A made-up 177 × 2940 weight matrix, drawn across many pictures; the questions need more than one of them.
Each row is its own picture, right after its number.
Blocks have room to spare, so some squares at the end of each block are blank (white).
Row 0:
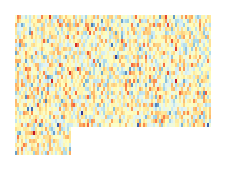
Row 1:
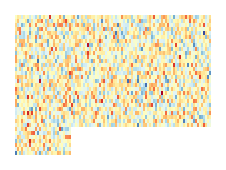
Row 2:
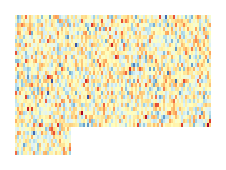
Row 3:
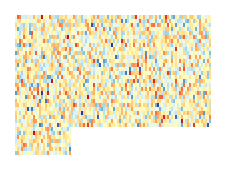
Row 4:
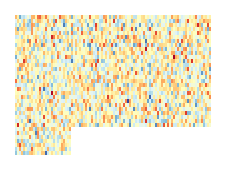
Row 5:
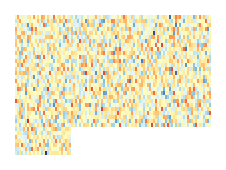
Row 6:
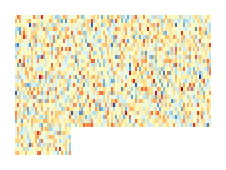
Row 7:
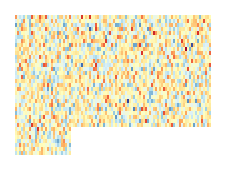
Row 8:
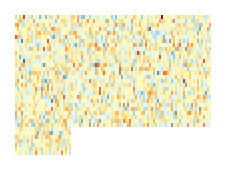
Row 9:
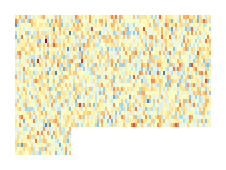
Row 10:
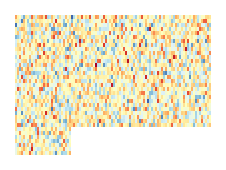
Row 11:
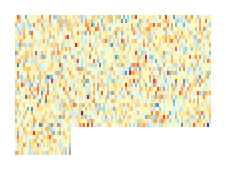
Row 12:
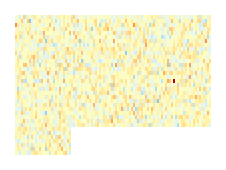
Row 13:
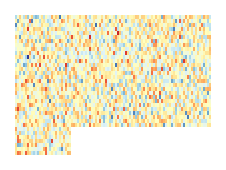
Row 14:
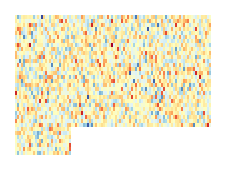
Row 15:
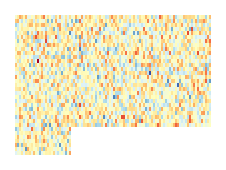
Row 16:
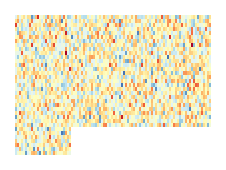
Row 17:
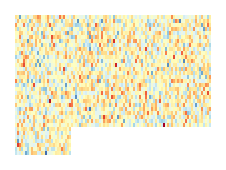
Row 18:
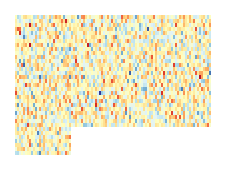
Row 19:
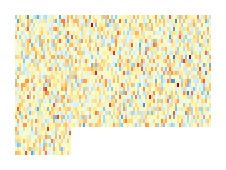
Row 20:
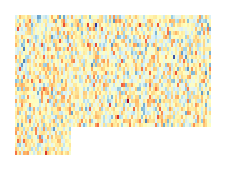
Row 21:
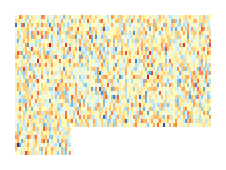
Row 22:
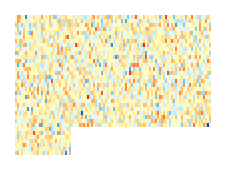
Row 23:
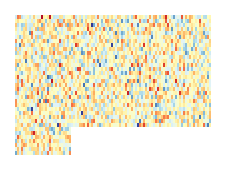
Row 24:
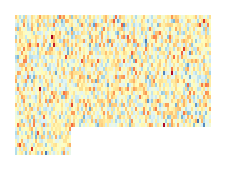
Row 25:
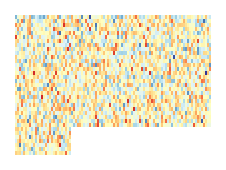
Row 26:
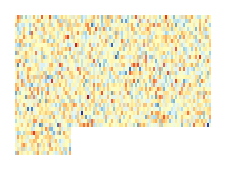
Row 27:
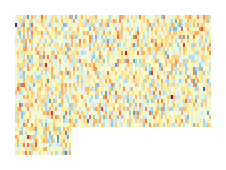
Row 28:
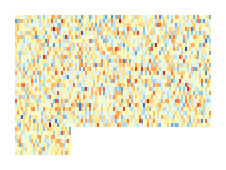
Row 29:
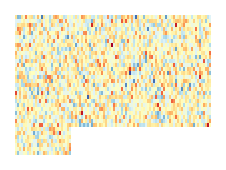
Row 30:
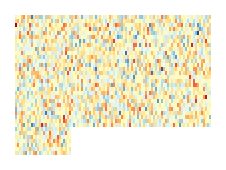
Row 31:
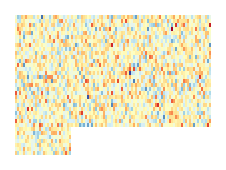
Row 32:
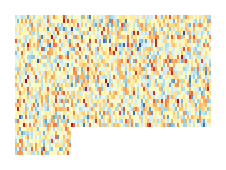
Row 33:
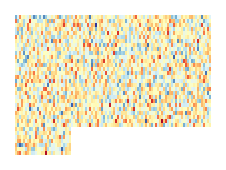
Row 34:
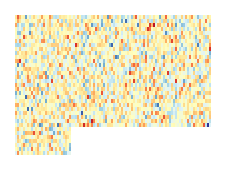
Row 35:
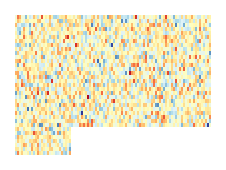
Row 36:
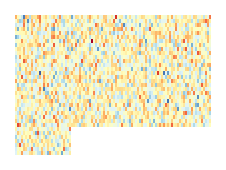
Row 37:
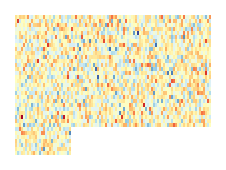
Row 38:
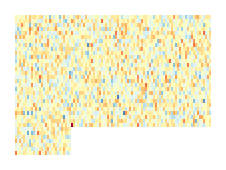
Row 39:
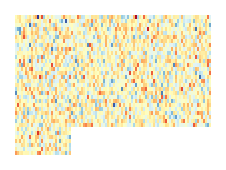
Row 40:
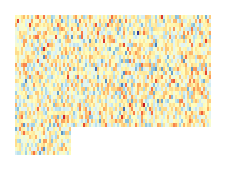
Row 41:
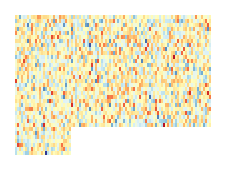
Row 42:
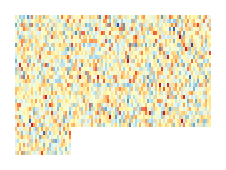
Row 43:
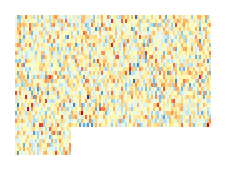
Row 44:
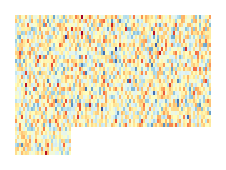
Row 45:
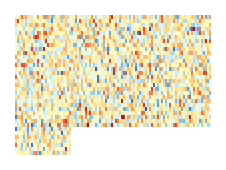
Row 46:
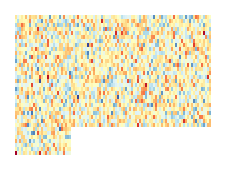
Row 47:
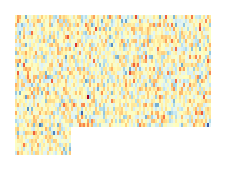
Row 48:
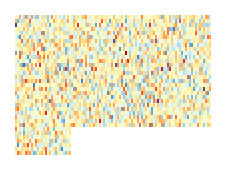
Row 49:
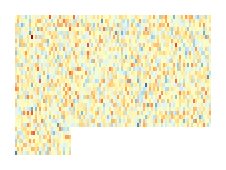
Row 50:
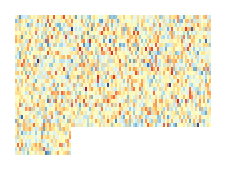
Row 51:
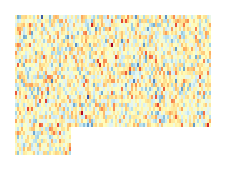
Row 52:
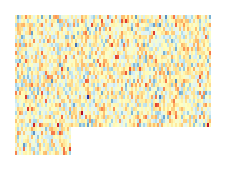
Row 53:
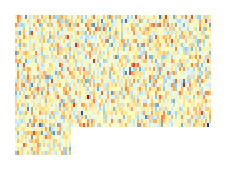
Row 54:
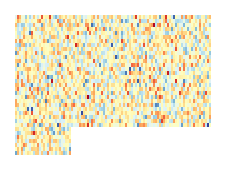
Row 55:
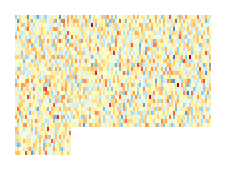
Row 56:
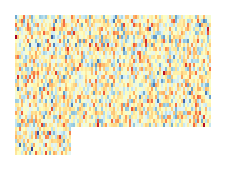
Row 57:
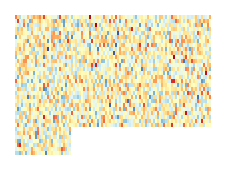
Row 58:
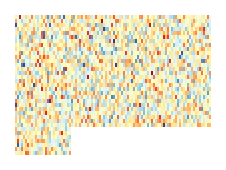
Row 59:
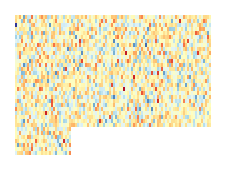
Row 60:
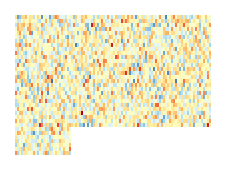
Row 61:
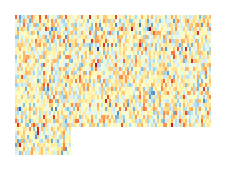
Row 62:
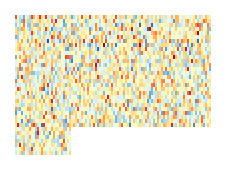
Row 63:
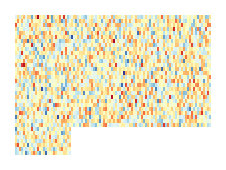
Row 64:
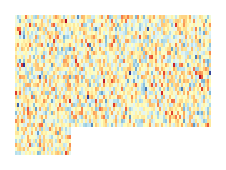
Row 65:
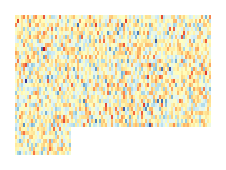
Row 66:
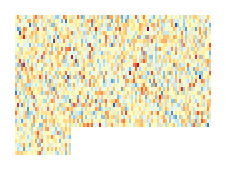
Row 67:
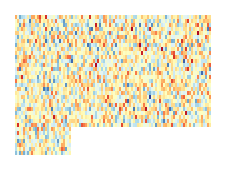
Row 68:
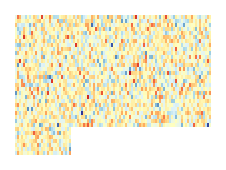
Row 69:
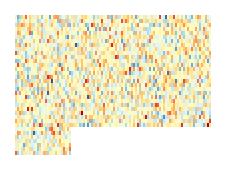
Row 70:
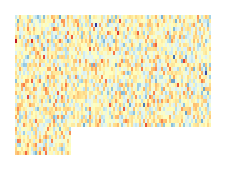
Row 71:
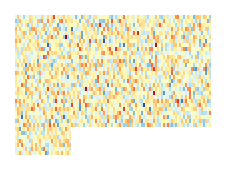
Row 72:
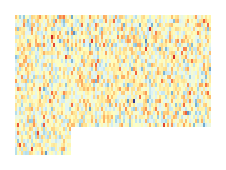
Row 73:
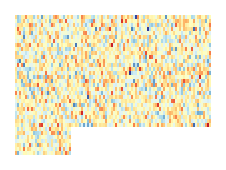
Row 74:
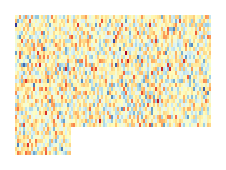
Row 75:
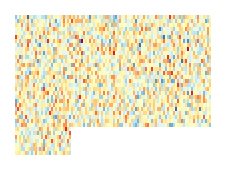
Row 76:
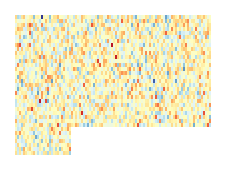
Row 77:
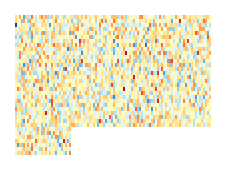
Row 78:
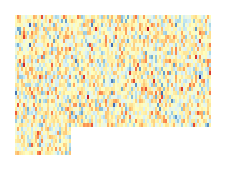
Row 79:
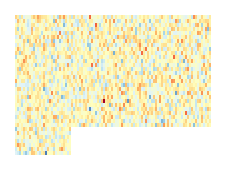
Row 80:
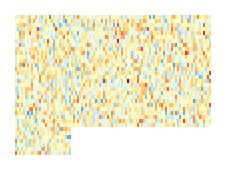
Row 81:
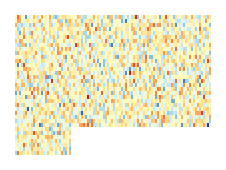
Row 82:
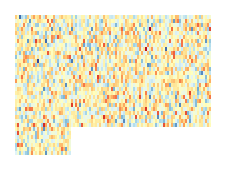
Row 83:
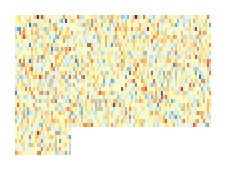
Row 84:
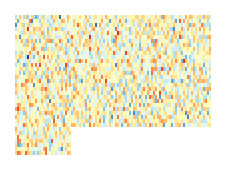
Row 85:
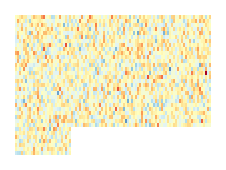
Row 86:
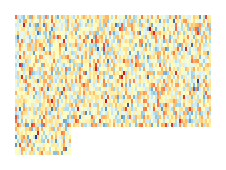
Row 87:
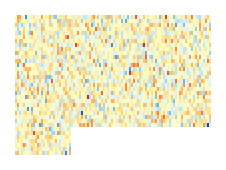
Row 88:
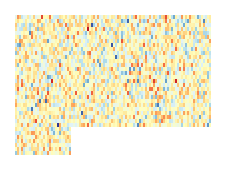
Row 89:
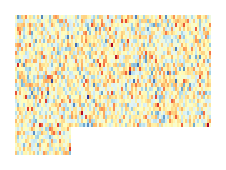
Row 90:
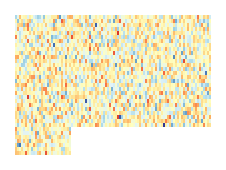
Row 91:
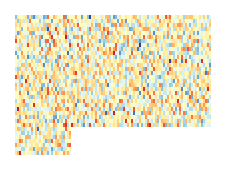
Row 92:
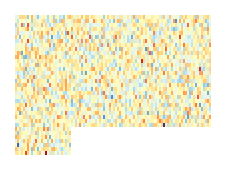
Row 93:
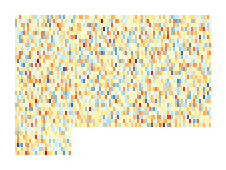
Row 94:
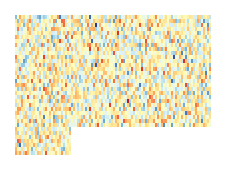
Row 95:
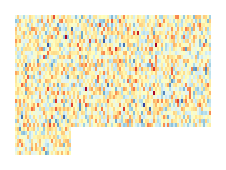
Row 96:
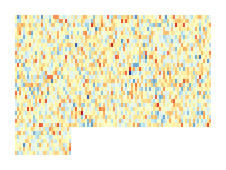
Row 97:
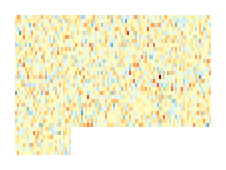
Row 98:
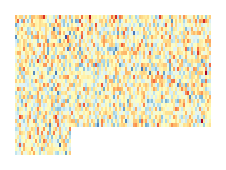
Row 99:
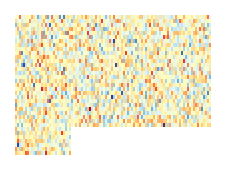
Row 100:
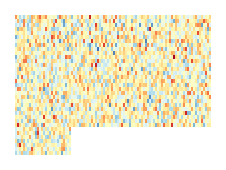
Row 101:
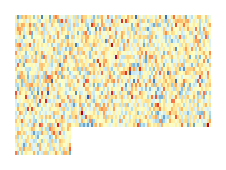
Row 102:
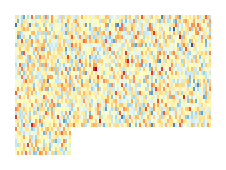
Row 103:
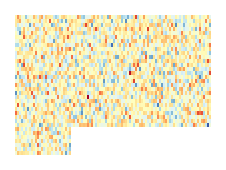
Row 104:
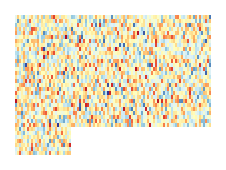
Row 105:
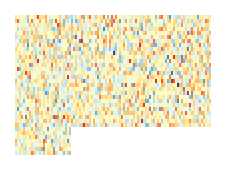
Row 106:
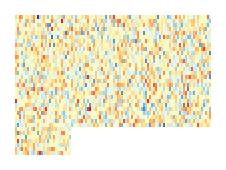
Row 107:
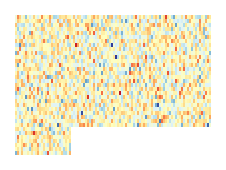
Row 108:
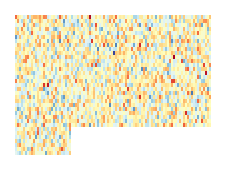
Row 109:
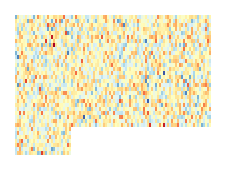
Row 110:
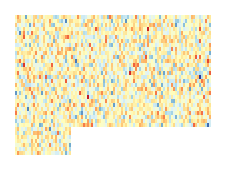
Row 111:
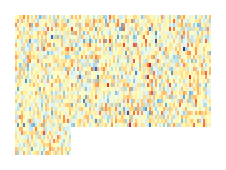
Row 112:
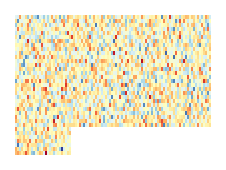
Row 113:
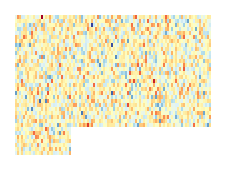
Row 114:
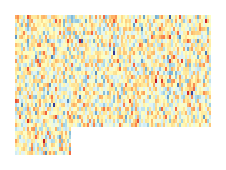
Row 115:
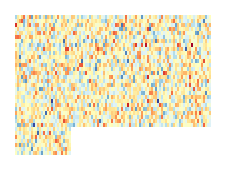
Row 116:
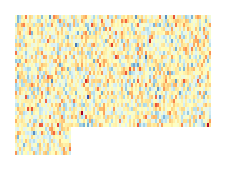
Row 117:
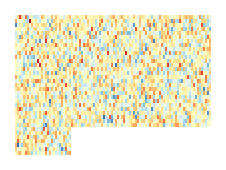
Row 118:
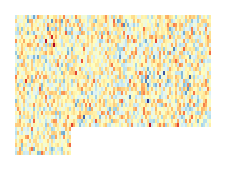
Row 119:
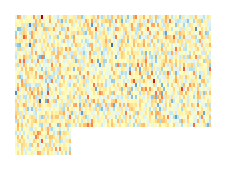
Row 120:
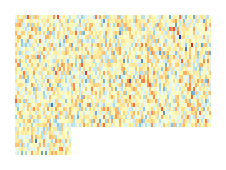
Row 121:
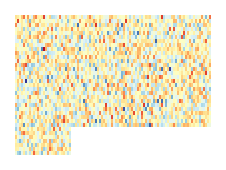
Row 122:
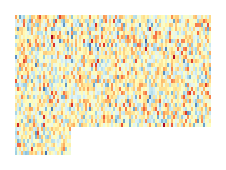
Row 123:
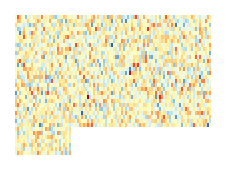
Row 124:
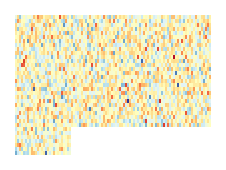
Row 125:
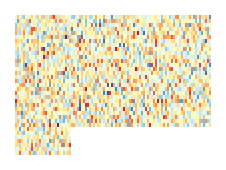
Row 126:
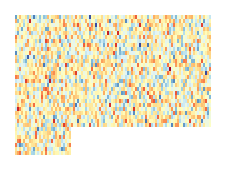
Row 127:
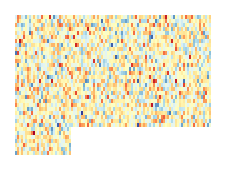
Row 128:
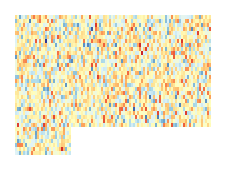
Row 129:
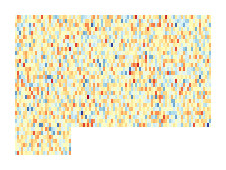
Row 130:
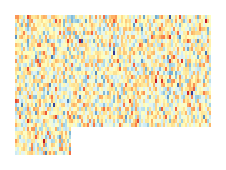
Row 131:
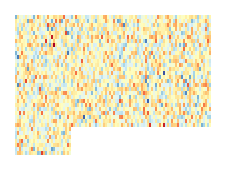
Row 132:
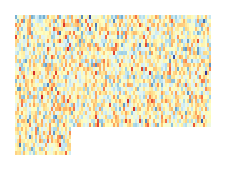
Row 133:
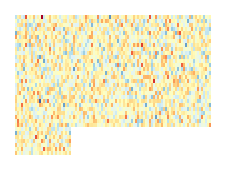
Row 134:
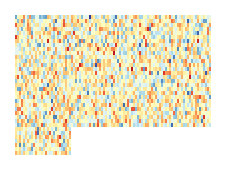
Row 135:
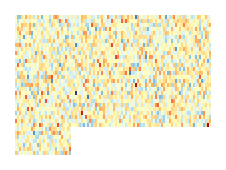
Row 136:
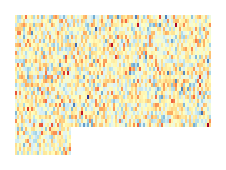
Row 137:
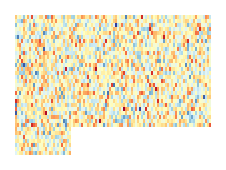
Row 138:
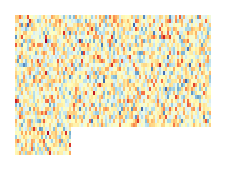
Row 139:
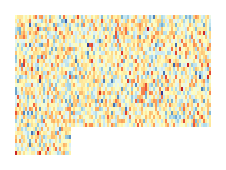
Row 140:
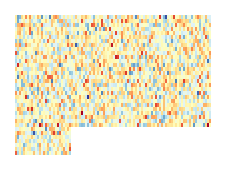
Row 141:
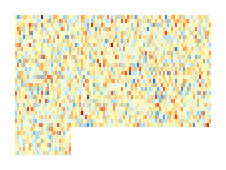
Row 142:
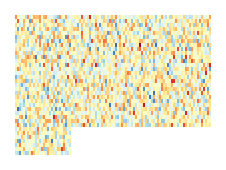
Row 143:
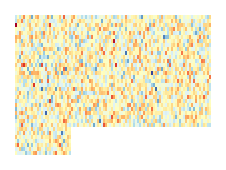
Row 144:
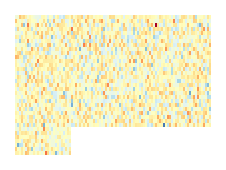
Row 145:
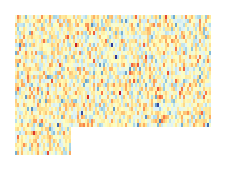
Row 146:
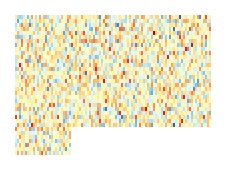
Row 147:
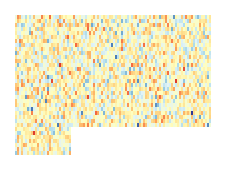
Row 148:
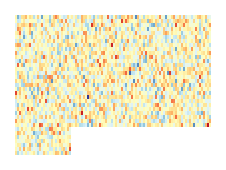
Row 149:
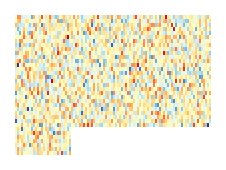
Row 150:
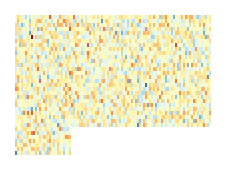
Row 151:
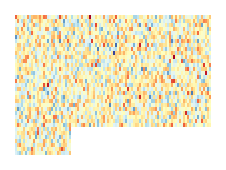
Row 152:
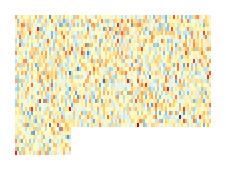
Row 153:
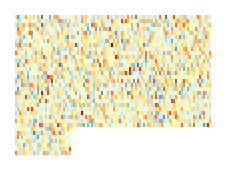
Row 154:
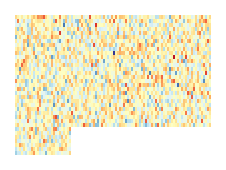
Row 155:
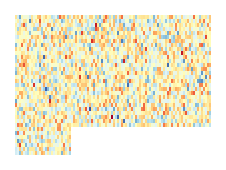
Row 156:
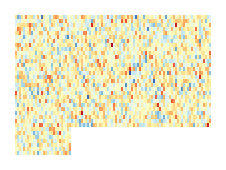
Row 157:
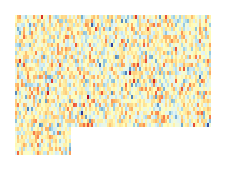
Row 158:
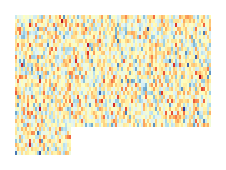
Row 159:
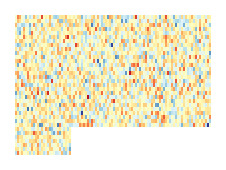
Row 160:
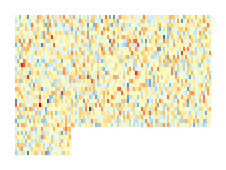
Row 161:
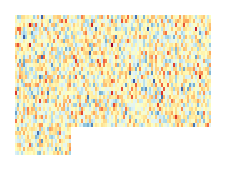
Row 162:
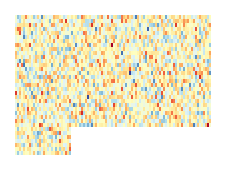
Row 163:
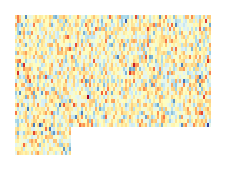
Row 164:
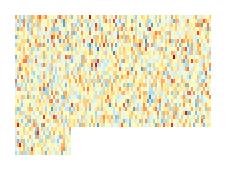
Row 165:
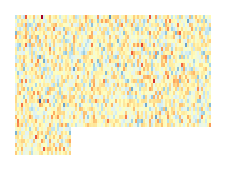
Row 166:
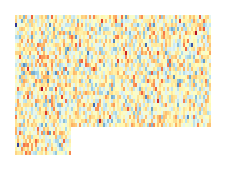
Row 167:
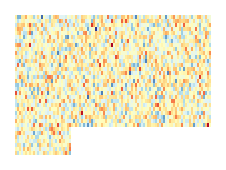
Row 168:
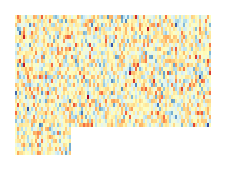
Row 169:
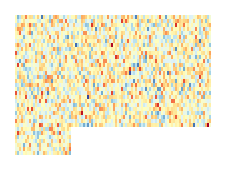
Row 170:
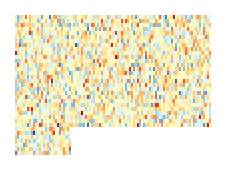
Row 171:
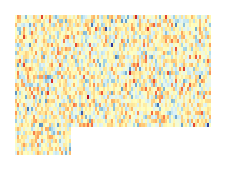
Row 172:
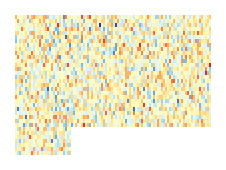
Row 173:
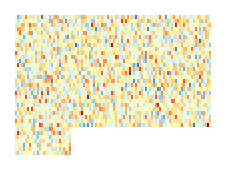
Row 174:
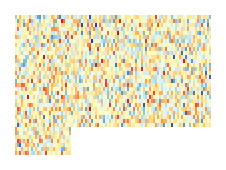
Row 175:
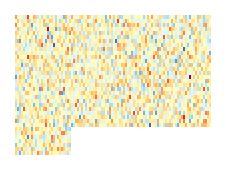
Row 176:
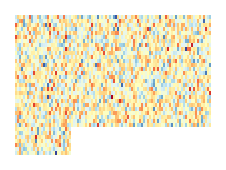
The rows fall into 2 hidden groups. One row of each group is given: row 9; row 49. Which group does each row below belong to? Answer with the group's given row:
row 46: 49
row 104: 9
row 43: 49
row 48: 9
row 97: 49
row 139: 49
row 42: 9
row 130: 9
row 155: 9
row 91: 9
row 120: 9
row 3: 49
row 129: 49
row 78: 49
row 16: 9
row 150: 49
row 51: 49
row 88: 49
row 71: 9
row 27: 9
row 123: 49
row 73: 49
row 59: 9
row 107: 49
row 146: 9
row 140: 49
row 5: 9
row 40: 9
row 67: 9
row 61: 9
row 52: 49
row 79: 9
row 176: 9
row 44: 9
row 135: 49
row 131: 9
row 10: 9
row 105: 9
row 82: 9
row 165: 49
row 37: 9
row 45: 9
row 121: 9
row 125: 9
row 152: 49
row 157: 49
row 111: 9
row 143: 9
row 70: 9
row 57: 9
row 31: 49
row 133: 49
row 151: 9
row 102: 9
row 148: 49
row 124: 9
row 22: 49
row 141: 49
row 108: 9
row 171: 49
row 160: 9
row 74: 9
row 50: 9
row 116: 49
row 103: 49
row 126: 9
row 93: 9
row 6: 49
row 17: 9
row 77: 9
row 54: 49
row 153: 49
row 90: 9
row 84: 9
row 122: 9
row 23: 49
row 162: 49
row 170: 49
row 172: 9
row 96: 49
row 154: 9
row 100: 9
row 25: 9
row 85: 9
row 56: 9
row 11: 49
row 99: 9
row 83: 49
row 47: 49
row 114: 9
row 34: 49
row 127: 49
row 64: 49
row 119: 49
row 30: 9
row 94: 9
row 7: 9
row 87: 49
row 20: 9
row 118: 9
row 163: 49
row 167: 49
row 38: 49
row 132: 9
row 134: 9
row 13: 9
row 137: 9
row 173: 49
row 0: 49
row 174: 9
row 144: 9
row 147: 49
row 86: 9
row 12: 9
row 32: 9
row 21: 9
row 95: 9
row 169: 49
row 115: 9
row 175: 9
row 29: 49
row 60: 49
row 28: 9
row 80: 49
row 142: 9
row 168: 49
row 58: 9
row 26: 49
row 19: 9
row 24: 9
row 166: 9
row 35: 49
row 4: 9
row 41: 9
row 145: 49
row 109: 9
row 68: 49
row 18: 49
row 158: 49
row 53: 49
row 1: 49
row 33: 9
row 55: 9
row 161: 49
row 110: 49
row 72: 9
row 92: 9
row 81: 49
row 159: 49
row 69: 49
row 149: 49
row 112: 9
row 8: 9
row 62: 9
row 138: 9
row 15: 9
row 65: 9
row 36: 9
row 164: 9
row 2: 49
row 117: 9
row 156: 49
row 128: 9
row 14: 49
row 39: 49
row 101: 49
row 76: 49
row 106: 9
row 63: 9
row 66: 49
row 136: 49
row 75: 9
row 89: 49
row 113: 49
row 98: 9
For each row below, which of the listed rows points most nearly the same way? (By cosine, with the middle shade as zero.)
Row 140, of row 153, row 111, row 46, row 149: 153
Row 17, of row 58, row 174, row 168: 168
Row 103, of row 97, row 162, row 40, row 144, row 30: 97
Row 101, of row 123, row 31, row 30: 31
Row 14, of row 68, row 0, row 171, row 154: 154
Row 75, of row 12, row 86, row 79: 12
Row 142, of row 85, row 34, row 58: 85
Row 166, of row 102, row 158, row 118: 102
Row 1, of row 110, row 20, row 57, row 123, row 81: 81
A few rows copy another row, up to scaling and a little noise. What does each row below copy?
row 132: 25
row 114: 130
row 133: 165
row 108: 151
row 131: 109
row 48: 74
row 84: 13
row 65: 121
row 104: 125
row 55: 19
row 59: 77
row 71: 95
